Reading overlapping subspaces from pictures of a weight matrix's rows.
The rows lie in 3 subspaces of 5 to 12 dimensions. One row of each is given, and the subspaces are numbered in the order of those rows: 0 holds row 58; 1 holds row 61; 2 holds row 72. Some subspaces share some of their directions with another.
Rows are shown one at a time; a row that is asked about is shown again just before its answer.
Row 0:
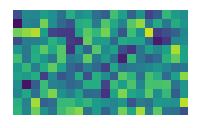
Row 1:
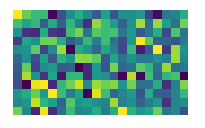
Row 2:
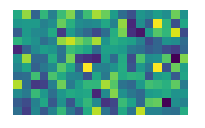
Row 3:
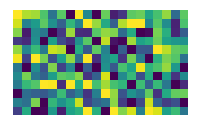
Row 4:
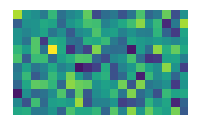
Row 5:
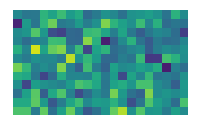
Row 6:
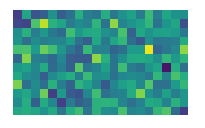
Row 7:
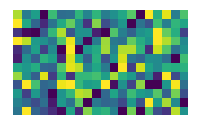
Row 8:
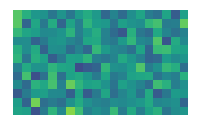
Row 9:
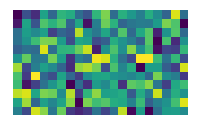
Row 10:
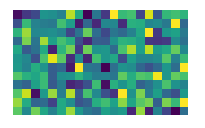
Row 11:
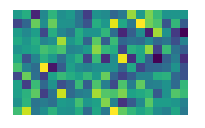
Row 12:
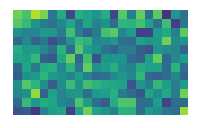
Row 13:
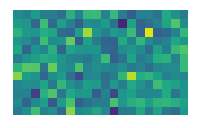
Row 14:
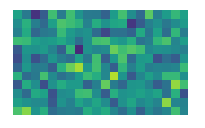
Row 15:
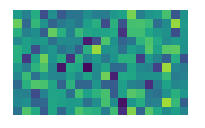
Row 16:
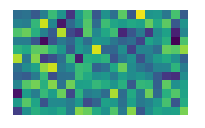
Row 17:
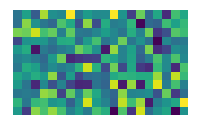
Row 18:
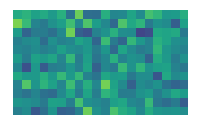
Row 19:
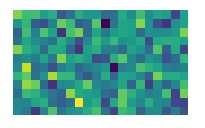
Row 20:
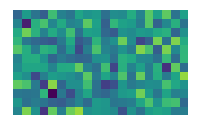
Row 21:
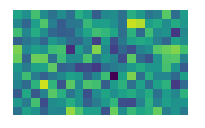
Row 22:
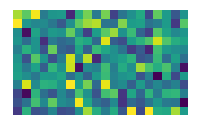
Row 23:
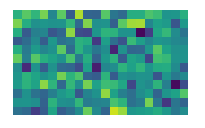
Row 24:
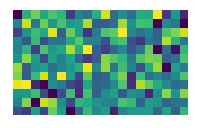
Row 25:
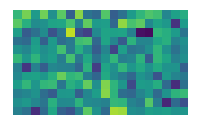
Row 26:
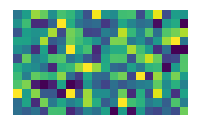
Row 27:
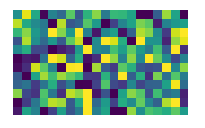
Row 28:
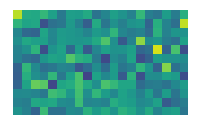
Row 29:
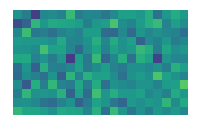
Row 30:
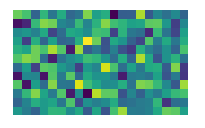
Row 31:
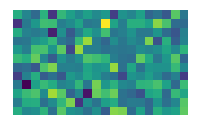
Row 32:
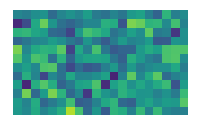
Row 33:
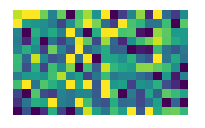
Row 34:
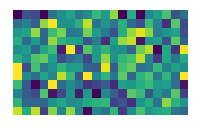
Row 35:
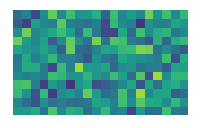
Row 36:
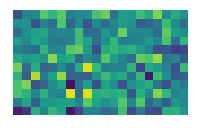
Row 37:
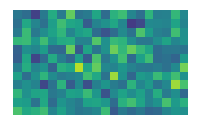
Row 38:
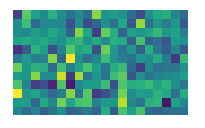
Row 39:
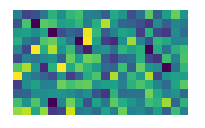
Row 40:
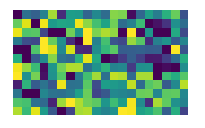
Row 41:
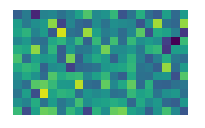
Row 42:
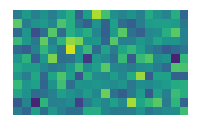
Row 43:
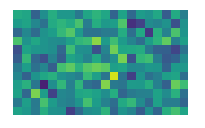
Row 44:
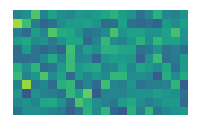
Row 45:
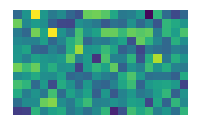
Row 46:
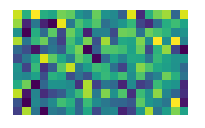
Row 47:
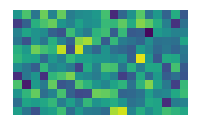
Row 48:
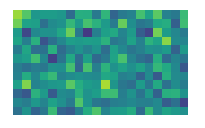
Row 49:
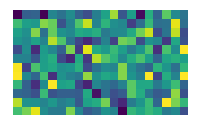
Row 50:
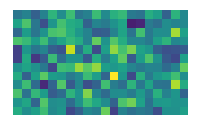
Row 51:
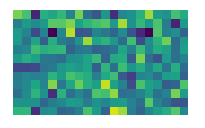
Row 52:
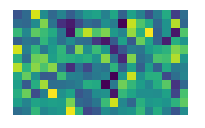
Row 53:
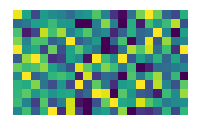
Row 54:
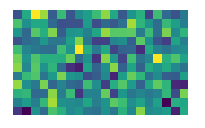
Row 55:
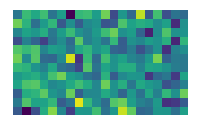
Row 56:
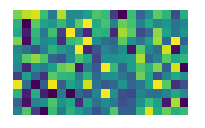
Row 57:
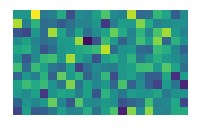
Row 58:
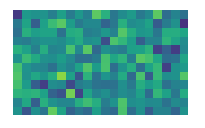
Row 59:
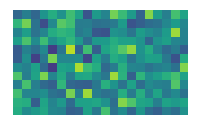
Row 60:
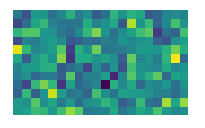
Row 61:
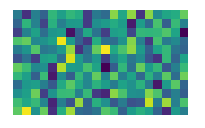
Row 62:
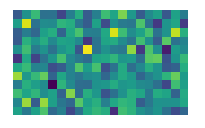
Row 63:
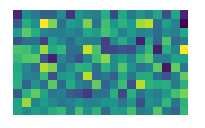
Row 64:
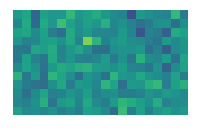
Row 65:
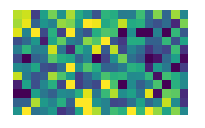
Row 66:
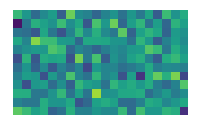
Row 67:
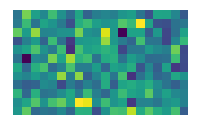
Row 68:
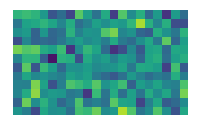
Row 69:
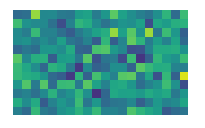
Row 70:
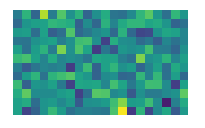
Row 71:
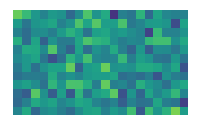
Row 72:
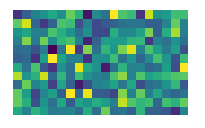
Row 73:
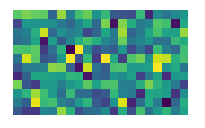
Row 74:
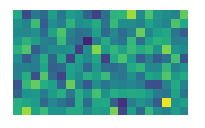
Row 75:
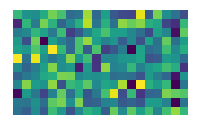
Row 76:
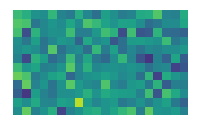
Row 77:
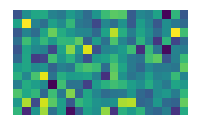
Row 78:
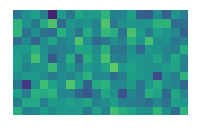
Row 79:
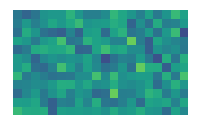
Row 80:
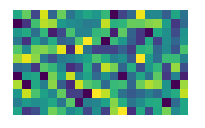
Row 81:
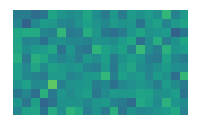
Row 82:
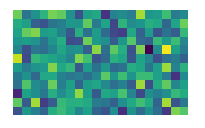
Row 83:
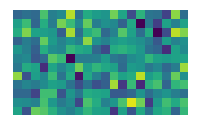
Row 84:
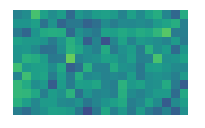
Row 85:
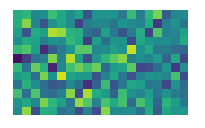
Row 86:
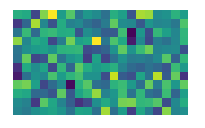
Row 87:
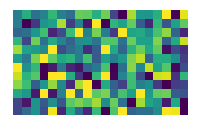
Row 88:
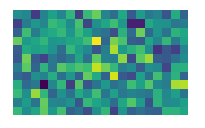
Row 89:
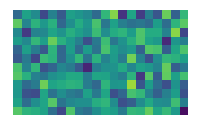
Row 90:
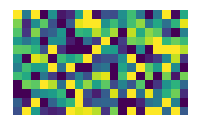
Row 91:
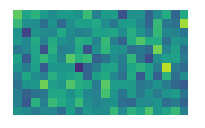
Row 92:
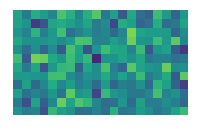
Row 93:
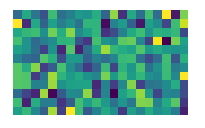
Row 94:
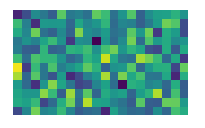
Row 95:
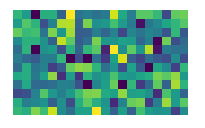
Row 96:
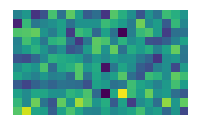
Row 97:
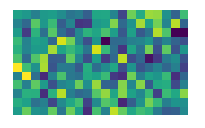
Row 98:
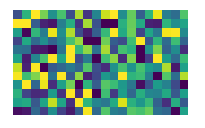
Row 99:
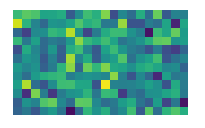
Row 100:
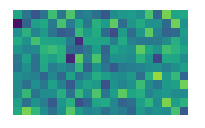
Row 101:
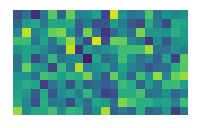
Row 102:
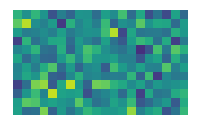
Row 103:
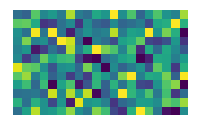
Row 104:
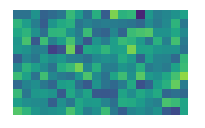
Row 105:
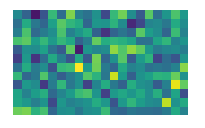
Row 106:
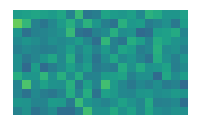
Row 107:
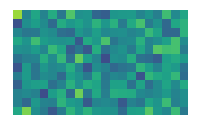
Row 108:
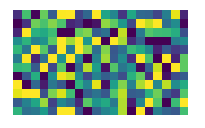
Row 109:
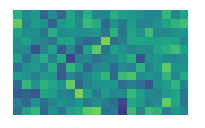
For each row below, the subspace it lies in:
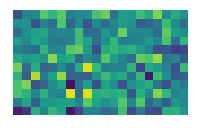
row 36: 0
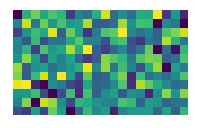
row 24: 0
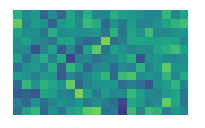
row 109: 1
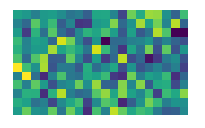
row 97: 1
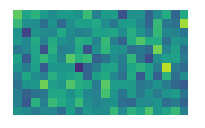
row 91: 0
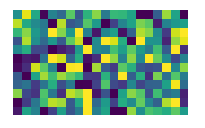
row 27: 1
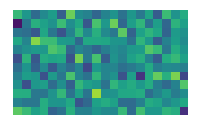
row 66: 0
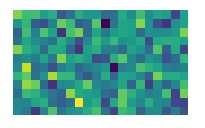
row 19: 0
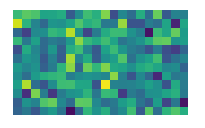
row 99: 2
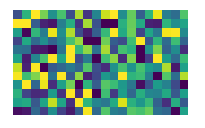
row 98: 2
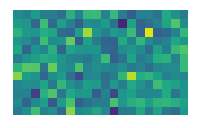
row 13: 1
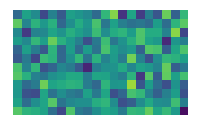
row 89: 0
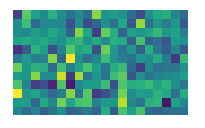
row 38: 1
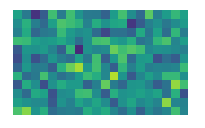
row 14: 2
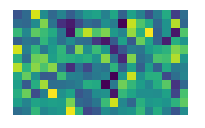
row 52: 1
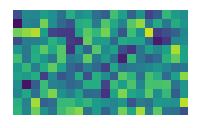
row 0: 1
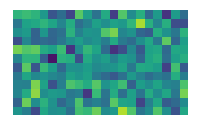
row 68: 0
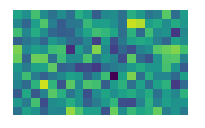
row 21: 2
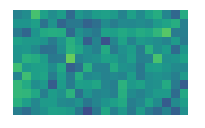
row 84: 1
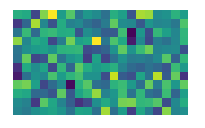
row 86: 0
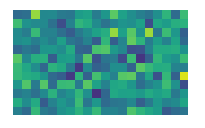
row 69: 1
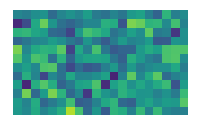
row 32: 2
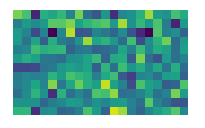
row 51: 2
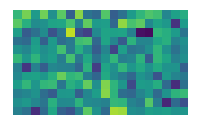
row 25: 2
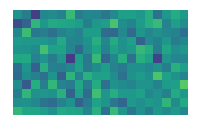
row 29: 1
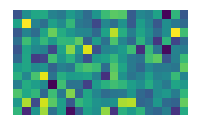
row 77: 0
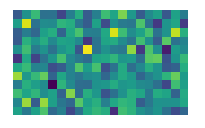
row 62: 0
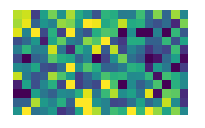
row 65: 1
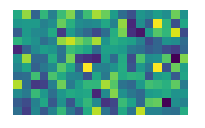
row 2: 1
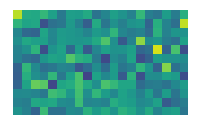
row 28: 0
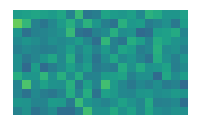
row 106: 2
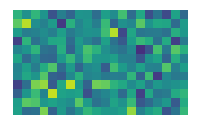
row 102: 0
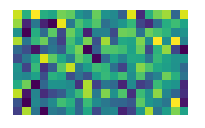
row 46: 0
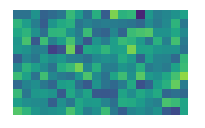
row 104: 0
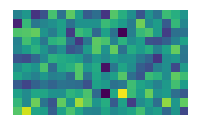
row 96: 1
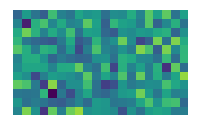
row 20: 0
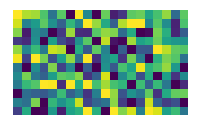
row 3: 2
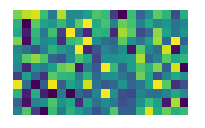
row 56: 0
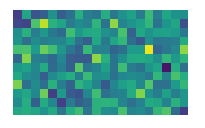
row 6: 0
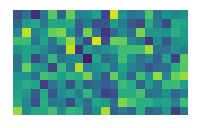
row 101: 0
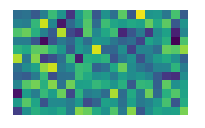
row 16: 0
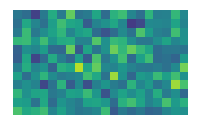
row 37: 2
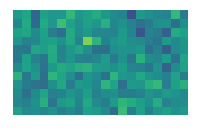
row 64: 1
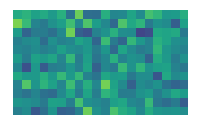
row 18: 2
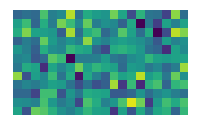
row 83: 1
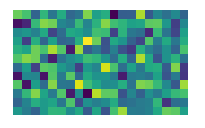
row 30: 2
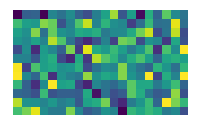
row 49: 0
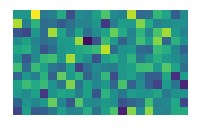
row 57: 1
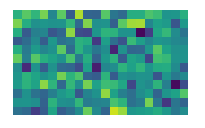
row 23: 2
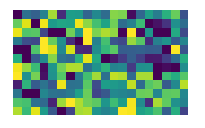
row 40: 1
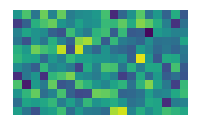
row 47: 1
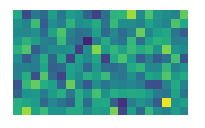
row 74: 1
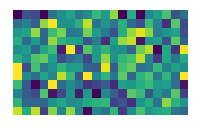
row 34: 0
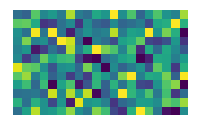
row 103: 1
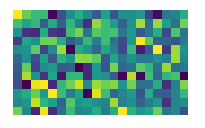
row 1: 0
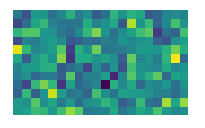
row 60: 1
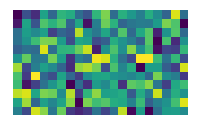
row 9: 0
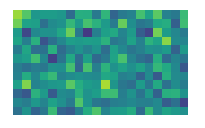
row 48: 1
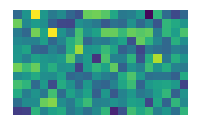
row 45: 2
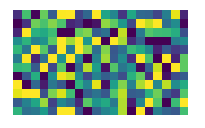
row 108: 1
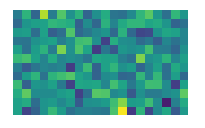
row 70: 2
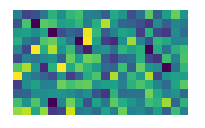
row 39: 1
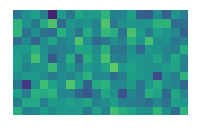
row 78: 0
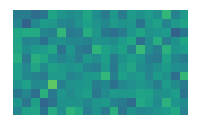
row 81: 0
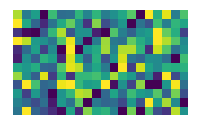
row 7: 1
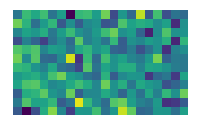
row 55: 0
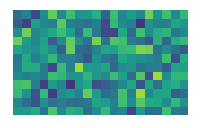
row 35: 0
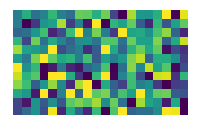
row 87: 0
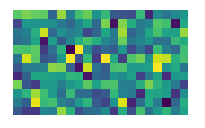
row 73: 1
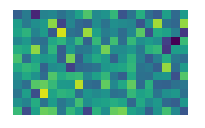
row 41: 0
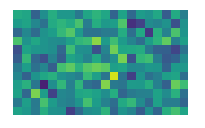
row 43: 2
